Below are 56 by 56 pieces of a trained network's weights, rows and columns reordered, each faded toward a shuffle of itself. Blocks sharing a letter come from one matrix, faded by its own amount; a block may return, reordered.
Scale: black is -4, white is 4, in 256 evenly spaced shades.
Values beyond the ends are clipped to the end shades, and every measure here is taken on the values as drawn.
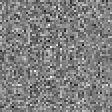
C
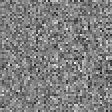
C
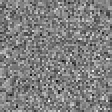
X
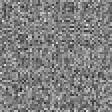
C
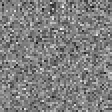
X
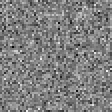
X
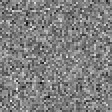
X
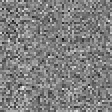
C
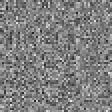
C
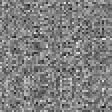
C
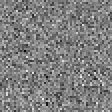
X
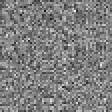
C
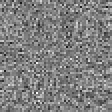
C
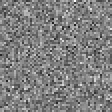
X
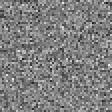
X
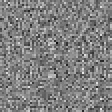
C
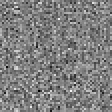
C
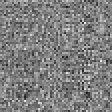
C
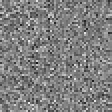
C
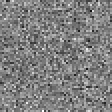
X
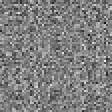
C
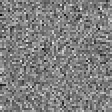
X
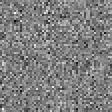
C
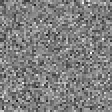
X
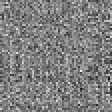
C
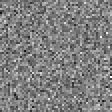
X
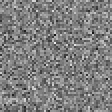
C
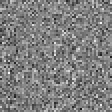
C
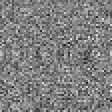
C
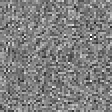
C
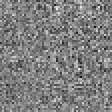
C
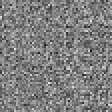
C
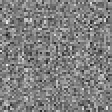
C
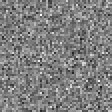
X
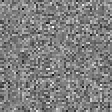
C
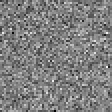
X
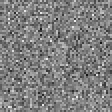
X
